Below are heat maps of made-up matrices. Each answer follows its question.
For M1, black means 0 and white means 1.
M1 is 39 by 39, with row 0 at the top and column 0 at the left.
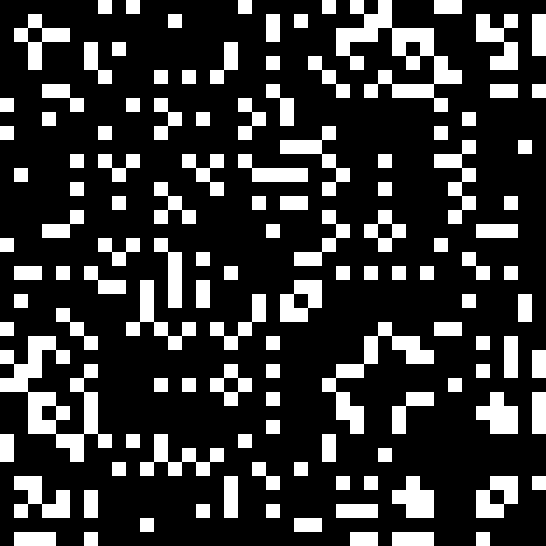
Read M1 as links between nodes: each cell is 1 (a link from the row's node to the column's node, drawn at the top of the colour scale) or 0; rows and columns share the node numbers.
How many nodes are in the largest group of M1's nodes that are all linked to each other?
7
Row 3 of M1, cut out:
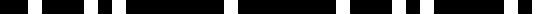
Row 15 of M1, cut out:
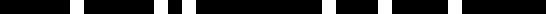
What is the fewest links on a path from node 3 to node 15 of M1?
4
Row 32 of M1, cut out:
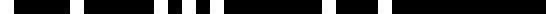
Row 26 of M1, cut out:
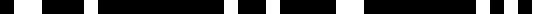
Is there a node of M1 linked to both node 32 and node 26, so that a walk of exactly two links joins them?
no
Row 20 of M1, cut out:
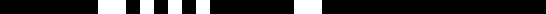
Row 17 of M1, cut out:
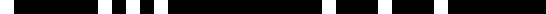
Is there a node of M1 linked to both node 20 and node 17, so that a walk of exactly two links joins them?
yes
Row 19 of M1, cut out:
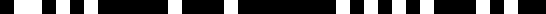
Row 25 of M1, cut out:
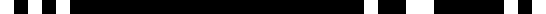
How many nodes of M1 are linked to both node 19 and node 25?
5
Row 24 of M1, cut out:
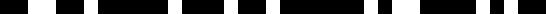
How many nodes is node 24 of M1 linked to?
11
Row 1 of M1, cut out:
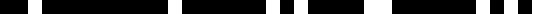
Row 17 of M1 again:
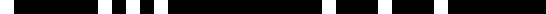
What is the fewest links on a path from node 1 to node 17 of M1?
2
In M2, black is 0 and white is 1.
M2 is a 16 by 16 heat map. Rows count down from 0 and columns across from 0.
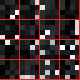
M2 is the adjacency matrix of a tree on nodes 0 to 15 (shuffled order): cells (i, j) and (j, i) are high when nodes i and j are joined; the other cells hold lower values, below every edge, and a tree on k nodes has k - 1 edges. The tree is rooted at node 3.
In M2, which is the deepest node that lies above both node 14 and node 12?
9
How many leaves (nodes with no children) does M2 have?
9
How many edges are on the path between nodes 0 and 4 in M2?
4
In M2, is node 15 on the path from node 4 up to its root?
yes
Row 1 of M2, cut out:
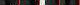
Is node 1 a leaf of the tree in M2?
yes
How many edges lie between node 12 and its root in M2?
6
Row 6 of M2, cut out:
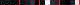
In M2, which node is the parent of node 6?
15
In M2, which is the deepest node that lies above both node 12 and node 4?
15
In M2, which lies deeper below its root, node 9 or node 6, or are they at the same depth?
node 9
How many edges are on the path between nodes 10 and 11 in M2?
6
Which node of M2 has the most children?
15
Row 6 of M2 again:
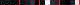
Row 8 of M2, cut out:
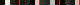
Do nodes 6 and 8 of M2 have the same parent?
no
